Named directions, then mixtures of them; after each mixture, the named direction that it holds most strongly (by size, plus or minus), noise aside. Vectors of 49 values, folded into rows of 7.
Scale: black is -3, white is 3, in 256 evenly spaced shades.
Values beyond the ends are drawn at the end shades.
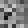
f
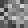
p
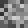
p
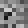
f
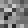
f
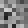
f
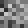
p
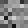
p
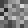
p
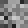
p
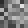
p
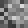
p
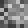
p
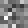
f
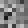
f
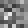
f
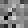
f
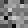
p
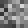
p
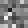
f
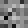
f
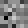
f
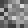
p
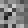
f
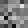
p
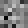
f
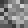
p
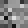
p
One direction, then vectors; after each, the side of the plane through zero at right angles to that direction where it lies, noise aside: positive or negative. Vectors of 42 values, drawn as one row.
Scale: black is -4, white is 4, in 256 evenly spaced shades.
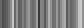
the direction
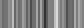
positive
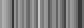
negative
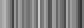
negative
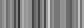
positive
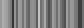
negative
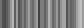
positive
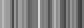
negative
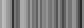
negative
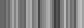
positive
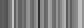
positive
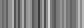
positive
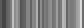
positive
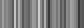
negative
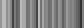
negative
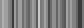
negative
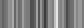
positive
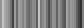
negative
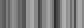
positive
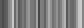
positive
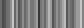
positive
